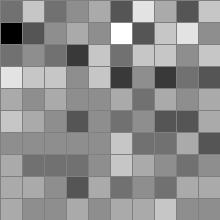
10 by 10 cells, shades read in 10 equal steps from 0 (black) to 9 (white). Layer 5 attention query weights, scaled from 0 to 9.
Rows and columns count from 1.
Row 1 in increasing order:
3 3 4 4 5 6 6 7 7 8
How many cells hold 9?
1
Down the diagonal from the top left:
4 3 4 5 5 4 4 5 6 5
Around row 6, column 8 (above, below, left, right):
6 4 5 3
